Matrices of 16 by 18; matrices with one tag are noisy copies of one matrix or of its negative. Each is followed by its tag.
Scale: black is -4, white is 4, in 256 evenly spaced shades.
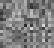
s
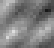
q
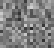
s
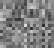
s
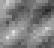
q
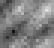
q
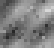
q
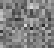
s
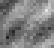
q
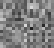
s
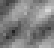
q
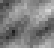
q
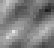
q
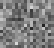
s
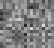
s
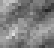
q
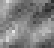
q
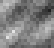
q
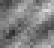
q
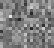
s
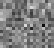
s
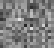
s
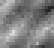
q
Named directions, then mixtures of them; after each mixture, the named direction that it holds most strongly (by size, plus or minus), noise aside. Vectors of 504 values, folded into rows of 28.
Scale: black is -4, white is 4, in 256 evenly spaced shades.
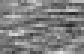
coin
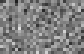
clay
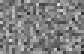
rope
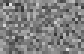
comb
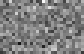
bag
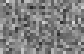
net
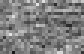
coin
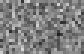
rope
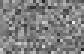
bag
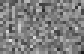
rope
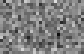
net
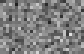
clay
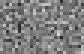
rope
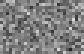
rope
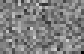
rope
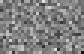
rope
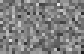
rope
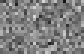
clay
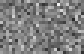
rope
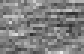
coin
